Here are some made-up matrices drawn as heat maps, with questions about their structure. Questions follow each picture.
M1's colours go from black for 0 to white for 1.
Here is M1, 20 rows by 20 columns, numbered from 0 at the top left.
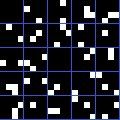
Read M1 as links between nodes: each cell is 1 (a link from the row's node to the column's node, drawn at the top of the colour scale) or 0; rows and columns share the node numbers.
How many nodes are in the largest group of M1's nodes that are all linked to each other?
3
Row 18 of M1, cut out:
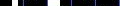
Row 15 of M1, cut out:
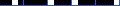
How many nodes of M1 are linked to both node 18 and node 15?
2
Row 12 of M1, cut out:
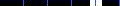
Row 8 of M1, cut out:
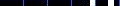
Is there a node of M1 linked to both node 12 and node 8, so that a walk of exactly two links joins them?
yes
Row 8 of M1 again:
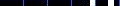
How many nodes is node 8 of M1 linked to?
2
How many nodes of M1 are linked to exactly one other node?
3
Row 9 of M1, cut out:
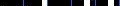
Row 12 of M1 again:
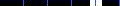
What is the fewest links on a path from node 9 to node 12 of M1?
4
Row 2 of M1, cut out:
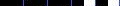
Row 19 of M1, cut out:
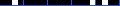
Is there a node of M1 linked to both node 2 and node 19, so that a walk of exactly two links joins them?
yes
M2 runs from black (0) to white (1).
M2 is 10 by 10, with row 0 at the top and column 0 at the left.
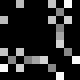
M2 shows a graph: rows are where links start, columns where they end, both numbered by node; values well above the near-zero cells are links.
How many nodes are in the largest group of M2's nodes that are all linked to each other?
4
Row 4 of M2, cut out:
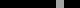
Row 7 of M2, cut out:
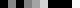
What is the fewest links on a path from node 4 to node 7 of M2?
1
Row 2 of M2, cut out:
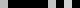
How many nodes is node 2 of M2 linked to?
3
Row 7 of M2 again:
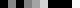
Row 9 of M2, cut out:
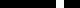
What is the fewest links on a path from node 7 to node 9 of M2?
1
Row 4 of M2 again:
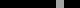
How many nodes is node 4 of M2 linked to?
1
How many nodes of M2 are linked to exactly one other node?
5
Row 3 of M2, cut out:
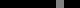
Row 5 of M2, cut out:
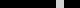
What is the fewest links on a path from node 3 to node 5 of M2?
2
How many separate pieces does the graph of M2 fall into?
2
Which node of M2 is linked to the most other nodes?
node 7
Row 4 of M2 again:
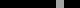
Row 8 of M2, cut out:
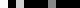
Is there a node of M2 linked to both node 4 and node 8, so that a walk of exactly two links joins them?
no
